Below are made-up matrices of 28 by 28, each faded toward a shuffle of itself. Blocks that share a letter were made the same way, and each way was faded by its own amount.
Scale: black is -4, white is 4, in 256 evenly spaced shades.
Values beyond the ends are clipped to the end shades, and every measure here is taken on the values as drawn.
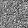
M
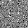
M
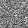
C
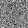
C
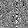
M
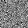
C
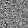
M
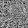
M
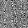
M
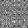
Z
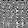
Z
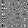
Z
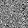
M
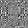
Z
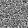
C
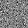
M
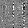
Z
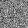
C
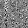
M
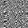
Z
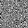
M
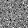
C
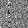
M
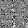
Z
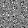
M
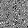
M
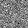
C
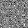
M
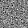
M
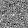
C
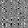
Z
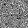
M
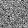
C
